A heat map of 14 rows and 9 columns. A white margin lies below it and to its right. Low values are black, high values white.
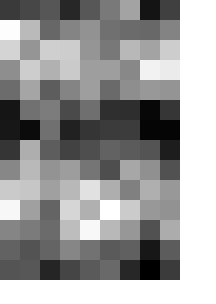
The grain runs across in streaks. Horizontal stripes repeat 2 times down the table. The ninth with the highest average is the bottom middle. Overall the values sit about 50% of the way up the scale.
